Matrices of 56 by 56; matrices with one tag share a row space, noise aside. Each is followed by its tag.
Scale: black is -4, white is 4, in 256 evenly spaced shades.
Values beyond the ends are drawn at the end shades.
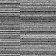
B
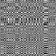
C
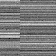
B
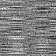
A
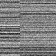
B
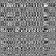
C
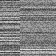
B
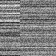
B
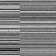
B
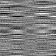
A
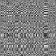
C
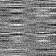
A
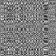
C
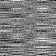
A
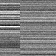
B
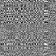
C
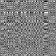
C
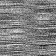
A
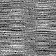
A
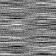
A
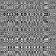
C
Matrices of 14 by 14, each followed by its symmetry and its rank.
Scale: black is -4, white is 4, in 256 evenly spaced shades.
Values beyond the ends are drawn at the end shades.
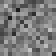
symmetric, full rank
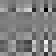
neither, rank one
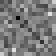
symmetric, full rank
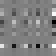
neither, rank one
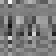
neither, rank two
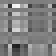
neither, rank one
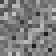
symmetric, full rank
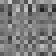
neither, rank two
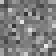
symmetric, full rank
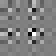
symmetric, rank one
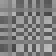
symmetric, rank one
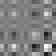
symmetric, rank one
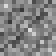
symmetric, full rank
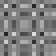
symmetric, rank one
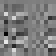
neither, rank two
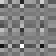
neither, rank one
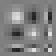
symmetric, rank one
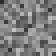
symmetric, full rank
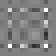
symmetric, rank one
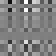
neither, rank one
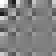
symmetric, rank one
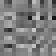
neither, rank two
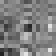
neither, rank two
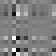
neither, rank one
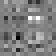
neither, rank two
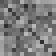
symmetric, full rank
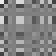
symmetric, rank one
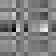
neither, rank one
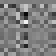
neither, rank two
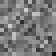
symmetric, full rank
